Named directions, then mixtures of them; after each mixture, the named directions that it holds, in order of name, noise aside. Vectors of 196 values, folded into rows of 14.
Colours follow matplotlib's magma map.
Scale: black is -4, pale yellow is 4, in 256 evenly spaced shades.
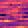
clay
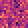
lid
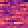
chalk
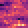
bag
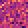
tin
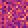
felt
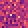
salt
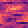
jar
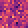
lid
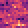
bag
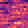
bag, chalk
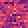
chalk, jar, salt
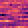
clay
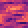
jar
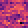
bag, jar, tin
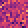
tin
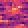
bag, clay, jar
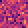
salt, tin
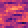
jar
